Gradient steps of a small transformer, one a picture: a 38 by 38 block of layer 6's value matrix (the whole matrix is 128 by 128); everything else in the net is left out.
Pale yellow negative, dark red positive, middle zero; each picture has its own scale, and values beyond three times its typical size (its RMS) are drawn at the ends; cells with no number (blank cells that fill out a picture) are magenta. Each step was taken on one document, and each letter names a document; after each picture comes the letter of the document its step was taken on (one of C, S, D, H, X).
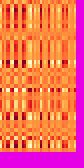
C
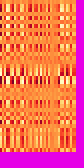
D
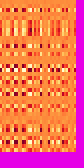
C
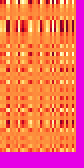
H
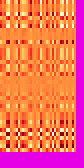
H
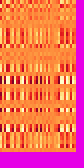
D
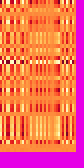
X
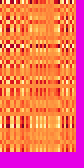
X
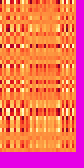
X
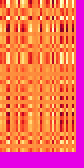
H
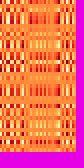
X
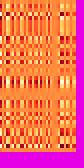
D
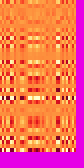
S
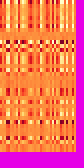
H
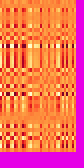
C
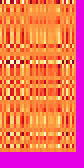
X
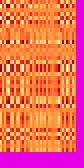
X
